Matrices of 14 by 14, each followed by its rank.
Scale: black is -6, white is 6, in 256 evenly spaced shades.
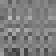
two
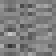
two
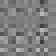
two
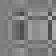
one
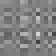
two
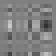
one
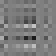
one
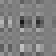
one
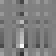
one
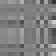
one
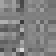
two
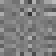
two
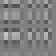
one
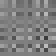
one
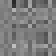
two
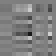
one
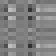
one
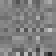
two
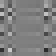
one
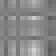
one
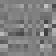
two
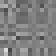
two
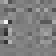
two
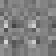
two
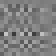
two
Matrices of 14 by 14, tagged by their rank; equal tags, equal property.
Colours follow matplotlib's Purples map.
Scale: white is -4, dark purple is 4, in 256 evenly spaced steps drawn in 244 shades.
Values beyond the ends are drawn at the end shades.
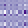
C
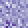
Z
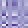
C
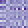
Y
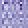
Z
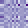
Y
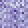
Z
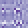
Y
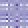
C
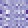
Y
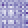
Z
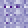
Y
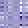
C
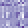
Z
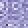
Z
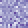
Z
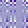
C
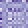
Y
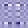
C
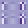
C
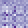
Y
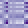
C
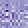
Z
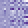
Y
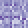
Z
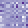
Y
